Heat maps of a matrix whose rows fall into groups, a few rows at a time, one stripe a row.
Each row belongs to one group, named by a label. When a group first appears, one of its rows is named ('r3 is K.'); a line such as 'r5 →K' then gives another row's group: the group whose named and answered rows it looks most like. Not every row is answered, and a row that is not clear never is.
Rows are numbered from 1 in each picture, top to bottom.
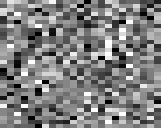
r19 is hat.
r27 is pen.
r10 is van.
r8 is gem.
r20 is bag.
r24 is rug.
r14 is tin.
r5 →hat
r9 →gem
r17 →tin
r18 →hat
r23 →gem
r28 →gem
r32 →gem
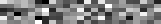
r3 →bag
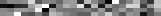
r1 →rug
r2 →bag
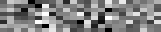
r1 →van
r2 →gem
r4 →bag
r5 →gem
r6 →hat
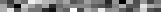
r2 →pen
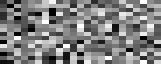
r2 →bag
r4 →gem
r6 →bag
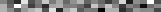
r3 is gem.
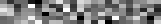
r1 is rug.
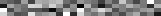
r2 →hat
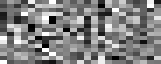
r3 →rug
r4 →hat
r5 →bag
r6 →bag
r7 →van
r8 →van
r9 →bag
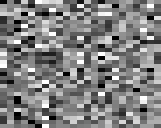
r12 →hat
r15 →gem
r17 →pen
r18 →rug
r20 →rug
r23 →gem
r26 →pen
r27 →bag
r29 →tin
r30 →bag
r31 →van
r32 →gem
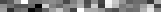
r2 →gem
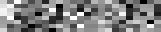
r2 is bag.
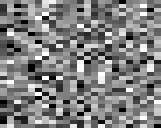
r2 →pen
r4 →pen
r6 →tin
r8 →pen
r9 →van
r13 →pen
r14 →bag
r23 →tin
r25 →gem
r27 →bag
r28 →tin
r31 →hat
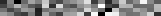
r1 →pen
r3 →rug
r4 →gem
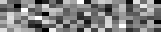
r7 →van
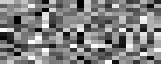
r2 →rug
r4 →gem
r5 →pen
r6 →pen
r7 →bag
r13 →bag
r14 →pen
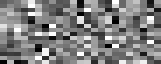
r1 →rug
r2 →rug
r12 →rug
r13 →gem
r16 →pen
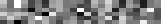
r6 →pen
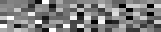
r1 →gem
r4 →rug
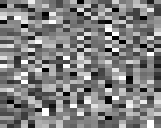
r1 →rug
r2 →pen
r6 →hat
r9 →rug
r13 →rug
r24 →van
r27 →tin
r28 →gem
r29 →bag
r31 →hat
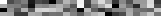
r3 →hat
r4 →tin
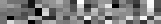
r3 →gem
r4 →gem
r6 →van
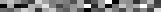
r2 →pen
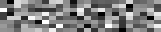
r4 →bag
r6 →gem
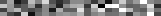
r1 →pen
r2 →gem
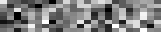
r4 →pen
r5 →pen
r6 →bag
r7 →rug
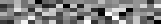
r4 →gem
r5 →rug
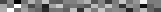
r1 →pen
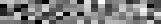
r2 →pen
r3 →pen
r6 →gem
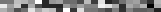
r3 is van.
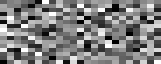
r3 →tin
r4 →hat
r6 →hat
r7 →pen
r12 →van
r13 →pen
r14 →tin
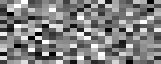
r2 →van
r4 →bag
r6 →pen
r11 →gem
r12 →tin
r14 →gem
